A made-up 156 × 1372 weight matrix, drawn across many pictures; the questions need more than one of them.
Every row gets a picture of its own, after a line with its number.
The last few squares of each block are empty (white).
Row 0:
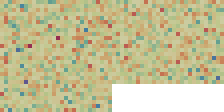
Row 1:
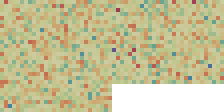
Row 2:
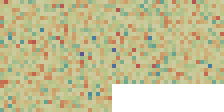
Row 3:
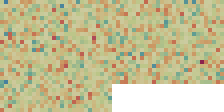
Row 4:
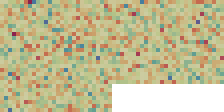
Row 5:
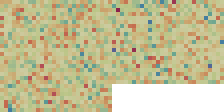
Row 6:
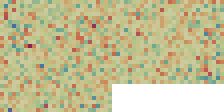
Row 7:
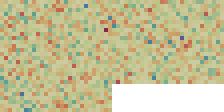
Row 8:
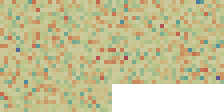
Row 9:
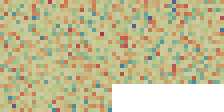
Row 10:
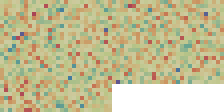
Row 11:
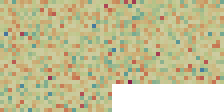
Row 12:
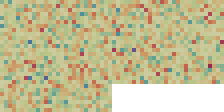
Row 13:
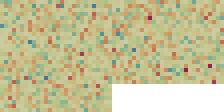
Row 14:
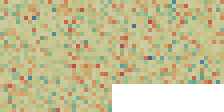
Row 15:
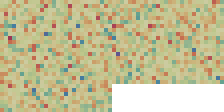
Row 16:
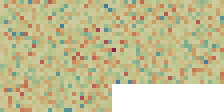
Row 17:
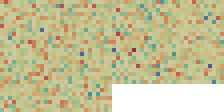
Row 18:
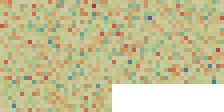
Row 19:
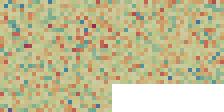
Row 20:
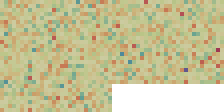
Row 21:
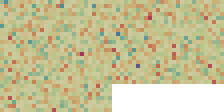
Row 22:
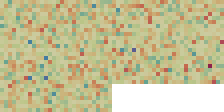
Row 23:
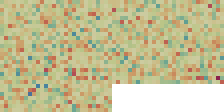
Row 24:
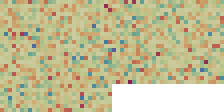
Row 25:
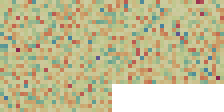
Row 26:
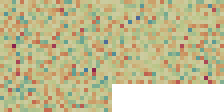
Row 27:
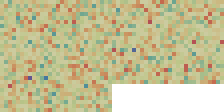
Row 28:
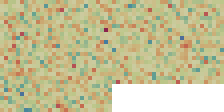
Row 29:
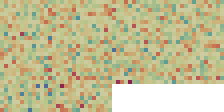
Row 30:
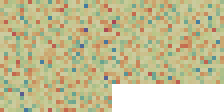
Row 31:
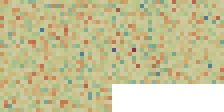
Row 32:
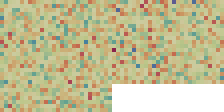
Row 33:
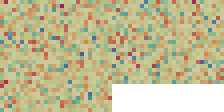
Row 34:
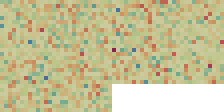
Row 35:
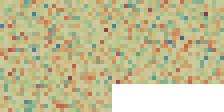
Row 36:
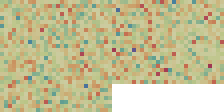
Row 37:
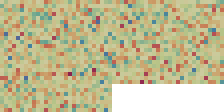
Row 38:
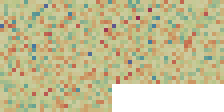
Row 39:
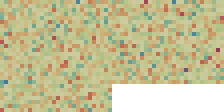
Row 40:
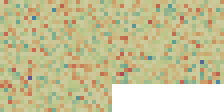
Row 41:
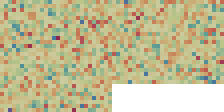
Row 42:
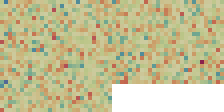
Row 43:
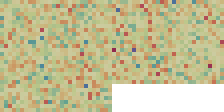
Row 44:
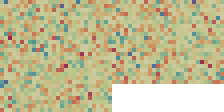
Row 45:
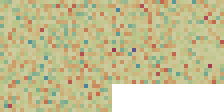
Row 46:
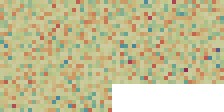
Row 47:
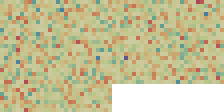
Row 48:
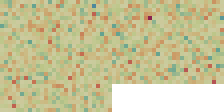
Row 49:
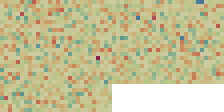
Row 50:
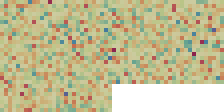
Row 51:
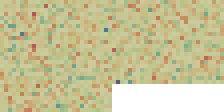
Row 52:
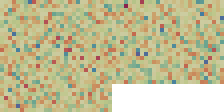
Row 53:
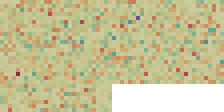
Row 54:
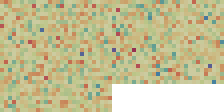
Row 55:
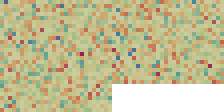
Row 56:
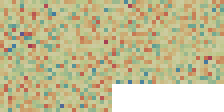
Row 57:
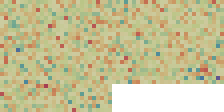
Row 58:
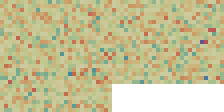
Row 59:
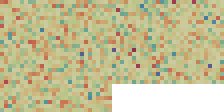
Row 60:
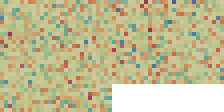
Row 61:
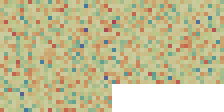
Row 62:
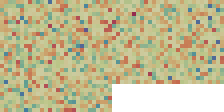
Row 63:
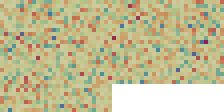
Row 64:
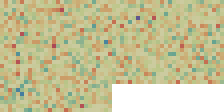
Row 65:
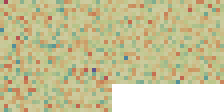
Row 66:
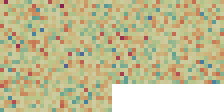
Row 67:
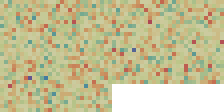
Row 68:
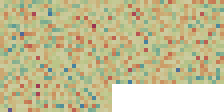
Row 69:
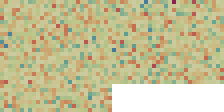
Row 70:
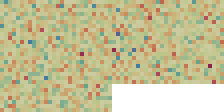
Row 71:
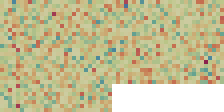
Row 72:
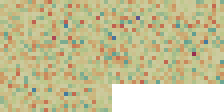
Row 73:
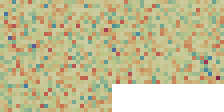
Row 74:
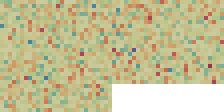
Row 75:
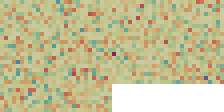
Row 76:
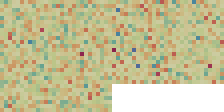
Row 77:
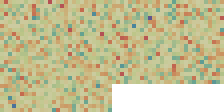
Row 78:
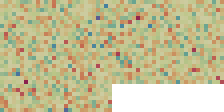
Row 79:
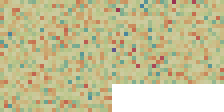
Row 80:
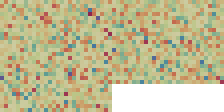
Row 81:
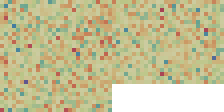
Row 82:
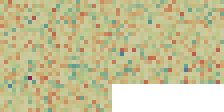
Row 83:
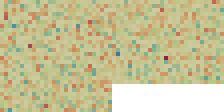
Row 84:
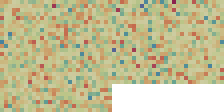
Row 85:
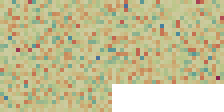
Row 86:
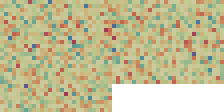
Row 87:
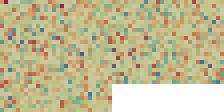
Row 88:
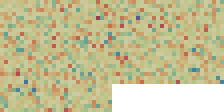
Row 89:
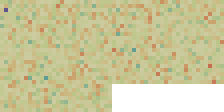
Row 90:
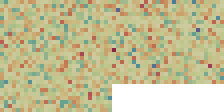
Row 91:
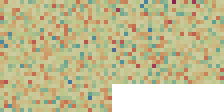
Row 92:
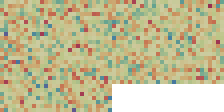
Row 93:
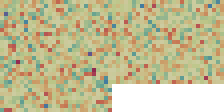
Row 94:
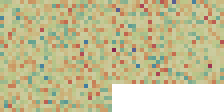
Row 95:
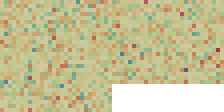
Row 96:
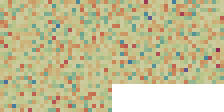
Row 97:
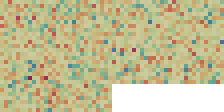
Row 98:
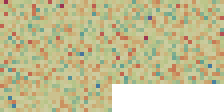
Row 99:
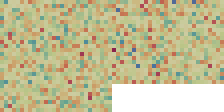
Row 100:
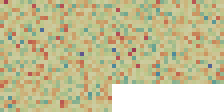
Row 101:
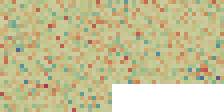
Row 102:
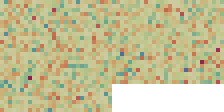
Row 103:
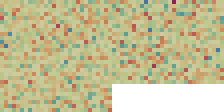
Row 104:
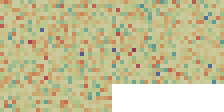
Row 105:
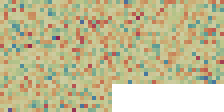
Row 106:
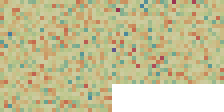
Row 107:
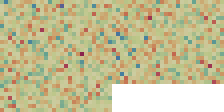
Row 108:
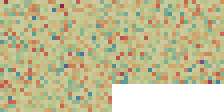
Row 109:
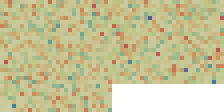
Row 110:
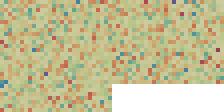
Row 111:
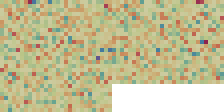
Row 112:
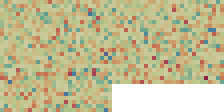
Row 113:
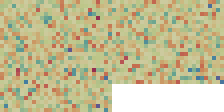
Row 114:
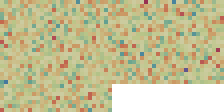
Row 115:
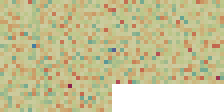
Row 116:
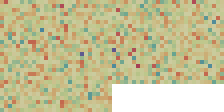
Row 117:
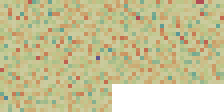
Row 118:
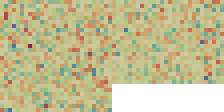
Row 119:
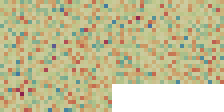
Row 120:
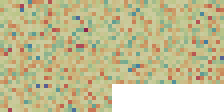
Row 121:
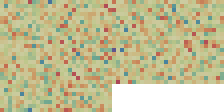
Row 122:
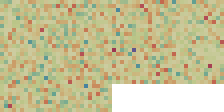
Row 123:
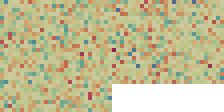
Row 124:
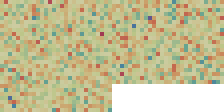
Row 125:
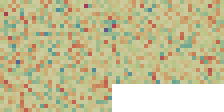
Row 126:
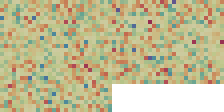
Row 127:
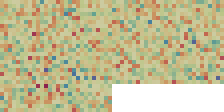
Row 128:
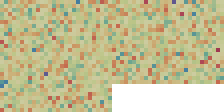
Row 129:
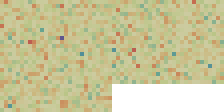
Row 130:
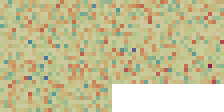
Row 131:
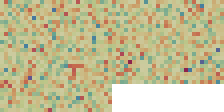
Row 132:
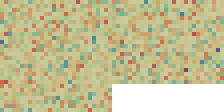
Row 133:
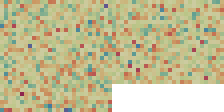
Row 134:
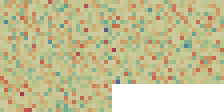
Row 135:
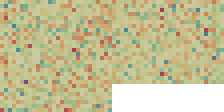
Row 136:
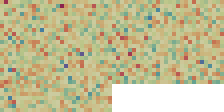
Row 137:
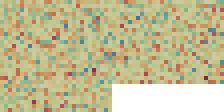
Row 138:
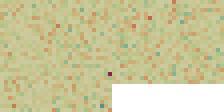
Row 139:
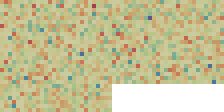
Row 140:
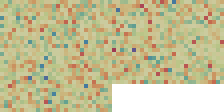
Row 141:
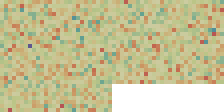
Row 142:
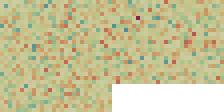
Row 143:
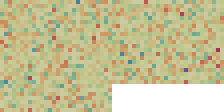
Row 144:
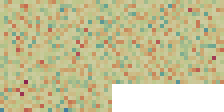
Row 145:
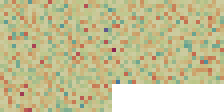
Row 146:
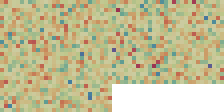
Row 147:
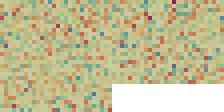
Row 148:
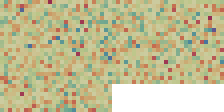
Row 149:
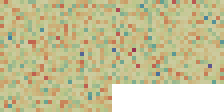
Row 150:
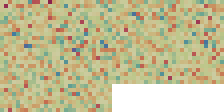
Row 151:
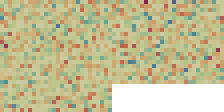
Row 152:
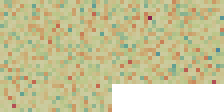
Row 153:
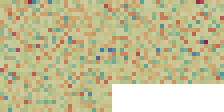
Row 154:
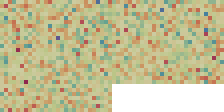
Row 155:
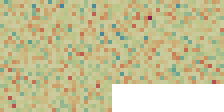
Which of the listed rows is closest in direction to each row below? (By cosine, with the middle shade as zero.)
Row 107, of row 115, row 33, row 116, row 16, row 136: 16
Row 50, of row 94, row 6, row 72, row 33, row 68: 72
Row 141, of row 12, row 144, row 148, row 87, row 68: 148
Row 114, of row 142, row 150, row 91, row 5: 150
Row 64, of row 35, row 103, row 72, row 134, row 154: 72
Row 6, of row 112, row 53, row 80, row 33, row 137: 33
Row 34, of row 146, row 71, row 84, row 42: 42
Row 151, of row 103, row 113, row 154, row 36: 36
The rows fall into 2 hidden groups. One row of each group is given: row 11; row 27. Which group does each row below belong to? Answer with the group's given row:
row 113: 11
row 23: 11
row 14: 27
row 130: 27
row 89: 27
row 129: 27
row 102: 27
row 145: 11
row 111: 11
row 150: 11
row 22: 27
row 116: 27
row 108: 27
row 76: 27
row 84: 27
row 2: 27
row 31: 27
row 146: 27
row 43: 27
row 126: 27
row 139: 27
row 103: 27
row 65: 11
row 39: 27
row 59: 27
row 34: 27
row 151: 27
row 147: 27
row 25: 11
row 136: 27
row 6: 11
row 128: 27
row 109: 27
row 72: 11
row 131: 27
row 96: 27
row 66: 27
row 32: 27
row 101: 11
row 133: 11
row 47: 11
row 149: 27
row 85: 11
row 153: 11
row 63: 11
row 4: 11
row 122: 27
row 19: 11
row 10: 11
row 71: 11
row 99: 27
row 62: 11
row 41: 11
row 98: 27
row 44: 27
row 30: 11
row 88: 11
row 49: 11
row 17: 27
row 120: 11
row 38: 11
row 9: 27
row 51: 11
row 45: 27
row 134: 11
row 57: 11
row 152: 27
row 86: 11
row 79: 27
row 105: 11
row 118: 11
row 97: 27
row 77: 27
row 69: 27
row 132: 27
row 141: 11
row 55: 27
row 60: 27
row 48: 27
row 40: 27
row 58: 11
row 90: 27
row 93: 11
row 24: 11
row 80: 11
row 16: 11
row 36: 27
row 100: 27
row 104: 27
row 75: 11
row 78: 11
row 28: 11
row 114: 27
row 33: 27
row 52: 11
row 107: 27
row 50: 11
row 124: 27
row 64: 11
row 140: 27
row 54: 27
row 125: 11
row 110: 27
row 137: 11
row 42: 27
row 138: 27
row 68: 11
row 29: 11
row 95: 27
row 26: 11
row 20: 27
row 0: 11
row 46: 27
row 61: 11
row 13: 27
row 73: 11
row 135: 11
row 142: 11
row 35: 11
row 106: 27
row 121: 11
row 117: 11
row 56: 11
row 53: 11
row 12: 27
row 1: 27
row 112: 11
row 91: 27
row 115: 11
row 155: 27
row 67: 27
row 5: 27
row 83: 11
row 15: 11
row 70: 27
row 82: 27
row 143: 27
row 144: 11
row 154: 11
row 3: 27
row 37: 11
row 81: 11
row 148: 11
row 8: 11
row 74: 27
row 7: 11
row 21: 27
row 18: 27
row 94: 27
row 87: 27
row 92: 11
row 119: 11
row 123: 27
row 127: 11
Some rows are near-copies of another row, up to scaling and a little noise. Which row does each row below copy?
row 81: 135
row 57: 101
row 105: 41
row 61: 30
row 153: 111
